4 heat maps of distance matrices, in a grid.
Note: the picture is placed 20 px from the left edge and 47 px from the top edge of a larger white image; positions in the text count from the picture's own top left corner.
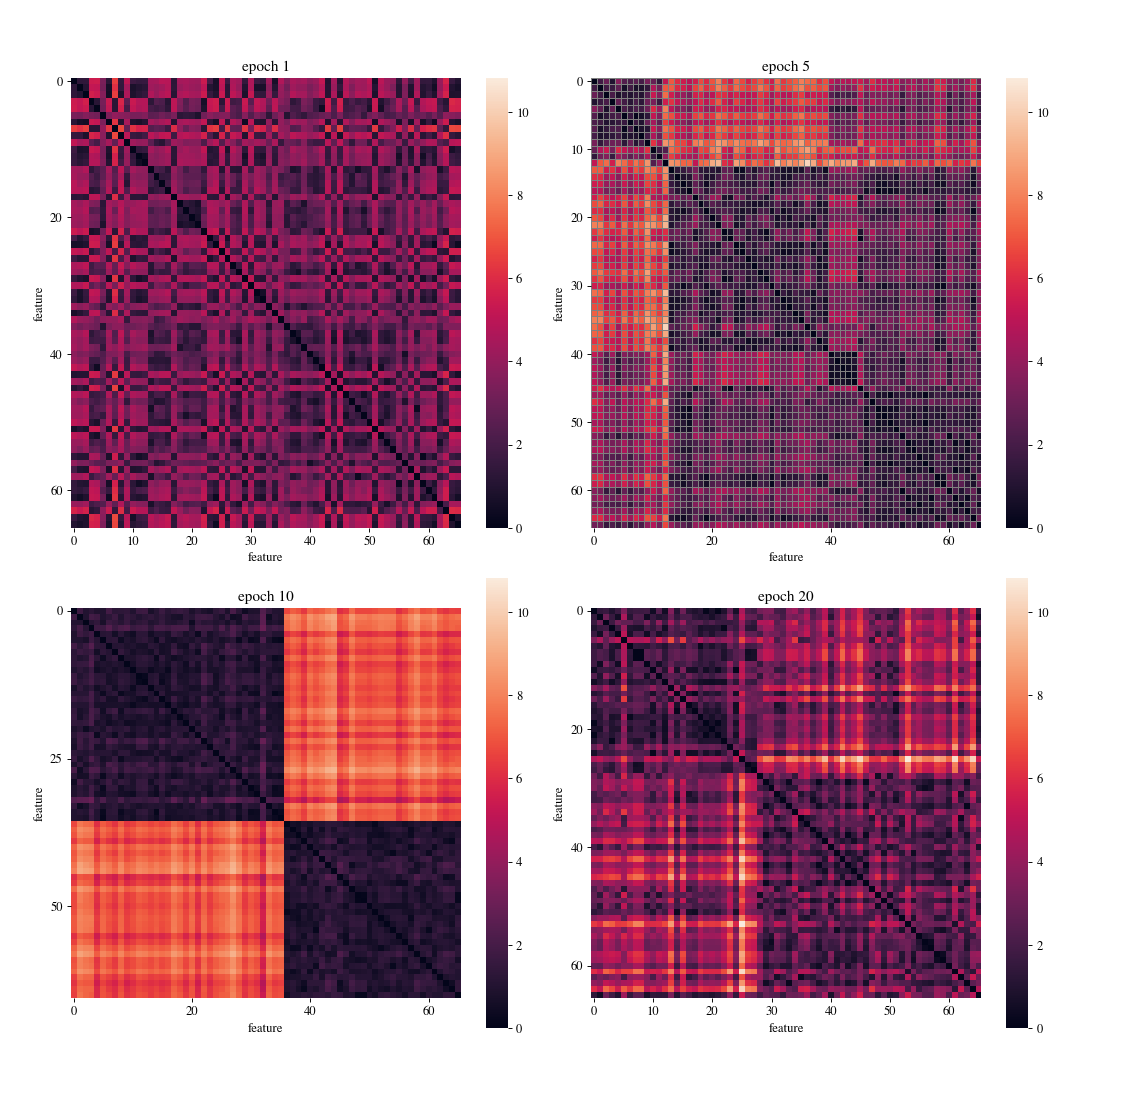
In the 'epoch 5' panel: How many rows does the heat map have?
66
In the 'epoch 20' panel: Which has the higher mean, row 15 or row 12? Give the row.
15
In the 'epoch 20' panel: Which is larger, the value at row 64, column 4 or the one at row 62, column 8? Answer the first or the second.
the first
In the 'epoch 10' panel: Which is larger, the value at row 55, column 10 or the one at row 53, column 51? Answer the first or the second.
the first
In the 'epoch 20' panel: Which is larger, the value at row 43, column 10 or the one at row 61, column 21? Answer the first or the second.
the second
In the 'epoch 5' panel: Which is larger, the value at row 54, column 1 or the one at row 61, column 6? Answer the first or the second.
the first
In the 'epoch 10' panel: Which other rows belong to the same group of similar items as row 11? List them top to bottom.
0, 1, 2, 3, 4, 5, 6, 7, 8, 9, 10, 12, 13, 14, 15, 16, 17, 18, 19, 20, 21, 22, 23, 24, 25, 26, 27, 28, 29, 30, 31, 32, 33, 34, 35
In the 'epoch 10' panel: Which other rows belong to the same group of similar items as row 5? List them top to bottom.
0, 1, 2, 3, 4, 6, 7, 8, 9, 10, 11, 12, 13, 14, 15, 16, 17, 18, 19, 20, 21, 22, 23, 24, 25, 26, 27, 28, 29, 30, 31, 32, 33, 34, 35
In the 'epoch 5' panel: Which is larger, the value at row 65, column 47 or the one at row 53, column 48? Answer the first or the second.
the first
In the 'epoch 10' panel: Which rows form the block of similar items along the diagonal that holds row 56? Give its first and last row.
36 to 65
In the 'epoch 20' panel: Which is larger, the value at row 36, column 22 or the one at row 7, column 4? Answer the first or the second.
the first
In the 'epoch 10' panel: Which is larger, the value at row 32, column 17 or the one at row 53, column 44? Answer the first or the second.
the first
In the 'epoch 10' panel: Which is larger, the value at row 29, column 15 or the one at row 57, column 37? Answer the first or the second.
the first
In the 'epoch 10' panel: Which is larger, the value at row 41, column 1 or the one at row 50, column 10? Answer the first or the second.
the first
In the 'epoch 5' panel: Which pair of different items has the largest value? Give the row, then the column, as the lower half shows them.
36, 12
